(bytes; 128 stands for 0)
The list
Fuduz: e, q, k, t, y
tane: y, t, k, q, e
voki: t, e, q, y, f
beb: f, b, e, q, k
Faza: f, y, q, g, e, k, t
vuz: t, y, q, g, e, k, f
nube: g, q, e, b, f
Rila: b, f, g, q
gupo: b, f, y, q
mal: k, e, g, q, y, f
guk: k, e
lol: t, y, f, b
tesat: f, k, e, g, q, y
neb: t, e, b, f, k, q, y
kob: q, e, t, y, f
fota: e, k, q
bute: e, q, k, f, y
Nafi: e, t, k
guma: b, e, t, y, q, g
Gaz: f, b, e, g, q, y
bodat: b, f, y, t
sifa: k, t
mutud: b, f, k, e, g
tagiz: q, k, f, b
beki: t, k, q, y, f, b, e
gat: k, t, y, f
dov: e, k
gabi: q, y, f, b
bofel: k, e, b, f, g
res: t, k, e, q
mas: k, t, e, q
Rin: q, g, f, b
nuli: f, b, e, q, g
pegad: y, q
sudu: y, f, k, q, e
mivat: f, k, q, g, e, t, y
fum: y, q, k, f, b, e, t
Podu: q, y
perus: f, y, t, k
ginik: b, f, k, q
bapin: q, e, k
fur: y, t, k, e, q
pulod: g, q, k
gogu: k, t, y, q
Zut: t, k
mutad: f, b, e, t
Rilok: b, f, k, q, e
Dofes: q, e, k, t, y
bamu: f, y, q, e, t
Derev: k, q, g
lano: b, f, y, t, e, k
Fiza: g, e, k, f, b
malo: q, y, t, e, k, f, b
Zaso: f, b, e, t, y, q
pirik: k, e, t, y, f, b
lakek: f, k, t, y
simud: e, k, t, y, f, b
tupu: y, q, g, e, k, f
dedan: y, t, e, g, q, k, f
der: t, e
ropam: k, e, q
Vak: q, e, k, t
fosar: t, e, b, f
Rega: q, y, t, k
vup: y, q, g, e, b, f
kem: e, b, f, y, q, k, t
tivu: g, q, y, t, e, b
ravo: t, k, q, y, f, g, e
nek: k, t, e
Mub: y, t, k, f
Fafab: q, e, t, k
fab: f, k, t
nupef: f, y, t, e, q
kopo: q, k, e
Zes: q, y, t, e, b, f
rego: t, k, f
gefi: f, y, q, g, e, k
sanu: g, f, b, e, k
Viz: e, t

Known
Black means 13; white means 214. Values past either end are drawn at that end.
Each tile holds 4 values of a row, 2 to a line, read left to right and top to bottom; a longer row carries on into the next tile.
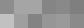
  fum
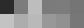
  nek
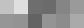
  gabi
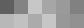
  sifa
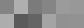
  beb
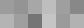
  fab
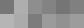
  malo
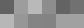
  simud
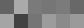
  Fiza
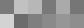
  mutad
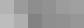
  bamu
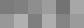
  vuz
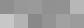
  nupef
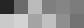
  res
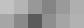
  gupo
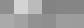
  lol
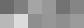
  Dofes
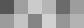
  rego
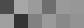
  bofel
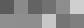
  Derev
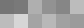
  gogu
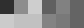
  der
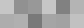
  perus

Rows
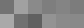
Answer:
Rilok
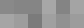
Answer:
mivat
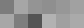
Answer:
ginik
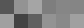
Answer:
mutud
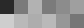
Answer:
mas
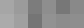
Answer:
sudu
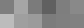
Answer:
tivu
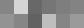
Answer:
tagiz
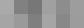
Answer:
Faza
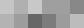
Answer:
bodat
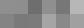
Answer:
mal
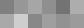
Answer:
voki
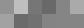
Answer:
vup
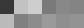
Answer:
fosar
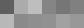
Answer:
pirik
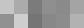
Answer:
Podu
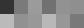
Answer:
ropam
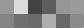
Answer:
Rin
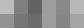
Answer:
gefi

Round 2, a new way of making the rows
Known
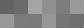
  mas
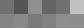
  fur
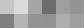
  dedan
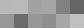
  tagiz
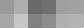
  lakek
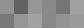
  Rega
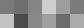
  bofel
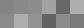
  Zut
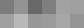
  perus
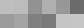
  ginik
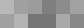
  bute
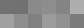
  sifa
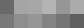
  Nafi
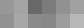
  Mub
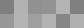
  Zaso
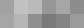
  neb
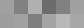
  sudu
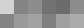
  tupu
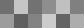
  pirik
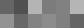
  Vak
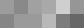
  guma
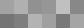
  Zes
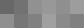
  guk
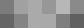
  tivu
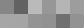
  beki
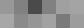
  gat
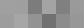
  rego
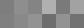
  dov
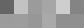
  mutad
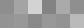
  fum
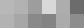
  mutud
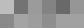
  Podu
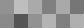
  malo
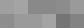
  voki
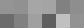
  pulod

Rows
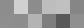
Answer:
fosar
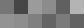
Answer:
res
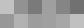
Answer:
gupo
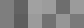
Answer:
bapin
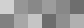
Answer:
vup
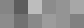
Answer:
kopo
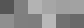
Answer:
nek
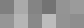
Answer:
nupef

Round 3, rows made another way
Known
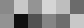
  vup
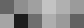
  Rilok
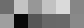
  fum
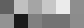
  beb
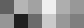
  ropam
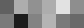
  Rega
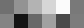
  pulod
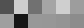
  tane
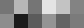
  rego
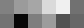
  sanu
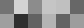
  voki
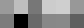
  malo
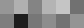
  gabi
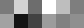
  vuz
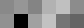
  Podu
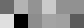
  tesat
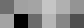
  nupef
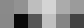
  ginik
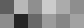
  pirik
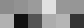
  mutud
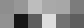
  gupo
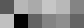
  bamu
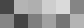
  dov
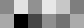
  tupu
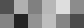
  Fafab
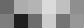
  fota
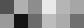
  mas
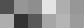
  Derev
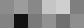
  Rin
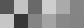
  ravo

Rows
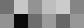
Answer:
Mub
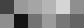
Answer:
perus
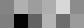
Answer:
pegad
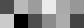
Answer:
Faza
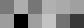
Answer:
Dofes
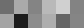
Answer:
neb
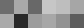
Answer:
kopo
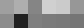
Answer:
tagiz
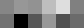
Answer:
tivu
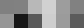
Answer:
Rila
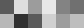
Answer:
mal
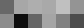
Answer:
lano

